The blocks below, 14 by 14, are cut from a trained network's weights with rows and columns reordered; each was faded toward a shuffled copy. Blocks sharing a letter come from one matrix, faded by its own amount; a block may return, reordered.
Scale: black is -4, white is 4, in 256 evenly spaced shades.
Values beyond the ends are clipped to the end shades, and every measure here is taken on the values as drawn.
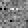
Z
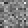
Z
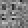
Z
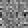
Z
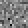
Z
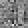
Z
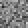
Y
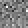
Z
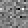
Z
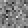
Y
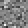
Y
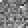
Y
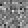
Y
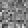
Z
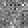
Z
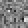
Z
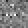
Z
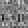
Z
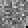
Y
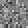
Y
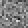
Y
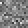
Y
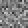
Y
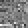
Z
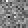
Y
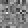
Z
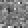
Z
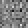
Z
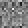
Z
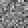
Y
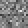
Y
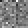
Z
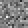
Y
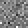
Y
